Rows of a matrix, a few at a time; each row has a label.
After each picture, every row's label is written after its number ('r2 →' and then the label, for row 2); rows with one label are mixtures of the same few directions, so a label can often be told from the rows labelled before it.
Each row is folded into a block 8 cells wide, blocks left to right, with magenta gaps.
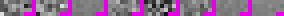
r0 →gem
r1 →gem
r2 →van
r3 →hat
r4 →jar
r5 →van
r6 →van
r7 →jar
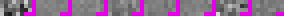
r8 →van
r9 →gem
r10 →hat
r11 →van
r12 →van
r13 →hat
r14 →gem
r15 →jar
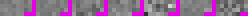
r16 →hat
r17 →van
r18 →van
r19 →hat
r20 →gem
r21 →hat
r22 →jar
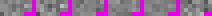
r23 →gem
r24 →gem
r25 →hat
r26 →hat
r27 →gem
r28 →hat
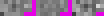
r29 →gem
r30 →van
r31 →gem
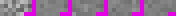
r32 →jar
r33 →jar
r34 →gem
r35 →hat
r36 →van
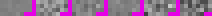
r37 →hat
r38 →jar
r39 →gem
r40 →hat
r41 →gem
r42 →jar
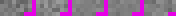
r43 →jar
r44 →jar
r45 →hat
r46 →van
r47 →hat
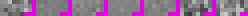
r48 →hat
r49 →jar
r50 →jar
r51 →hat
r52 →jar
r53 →van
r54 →van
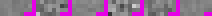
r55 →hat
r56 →gem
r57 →jar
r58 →gem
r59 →van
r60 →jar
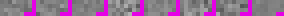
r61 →hat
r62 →gem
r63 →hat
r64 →jar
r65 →van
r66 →van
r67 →gem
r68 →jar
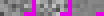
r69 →gem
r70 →jar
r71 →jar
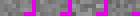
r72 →hat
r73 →gem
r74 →gem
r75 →jar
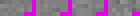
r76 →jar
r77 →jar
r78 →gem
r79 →hat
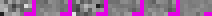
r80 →gem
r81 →hat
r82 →gem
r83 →hat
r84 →hat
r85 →van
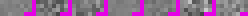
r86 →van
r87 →jar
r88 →van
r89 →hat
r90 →jar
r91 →hat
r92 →jar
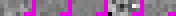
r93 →van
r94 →van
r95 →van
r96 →gem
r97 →jar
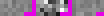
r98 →jar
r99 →hat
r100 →van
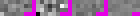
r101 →gem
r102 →gem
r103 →van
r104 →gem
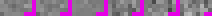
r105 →gem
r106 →gem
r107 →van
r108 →van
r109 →hat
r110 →van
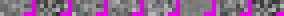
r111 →gem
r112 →jar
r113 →gem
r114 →hat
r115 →van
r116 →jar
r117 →van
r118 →jar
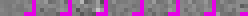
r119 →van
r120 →hat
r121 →hat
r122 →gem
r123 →hat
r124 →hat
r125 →gem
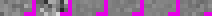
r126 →gem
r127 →hat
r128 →van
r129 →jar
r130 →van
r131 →jar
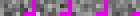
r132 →van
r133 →gem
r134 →gem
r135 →van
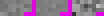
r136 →gem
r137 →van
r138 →gem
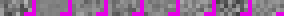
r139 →van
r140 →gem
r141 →van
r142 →van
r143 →gem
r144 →jar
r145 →jar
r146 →jar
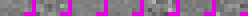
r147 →hat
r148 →gem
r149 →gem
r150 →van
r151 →hat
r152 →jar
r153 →gem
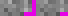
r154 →hat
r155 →hat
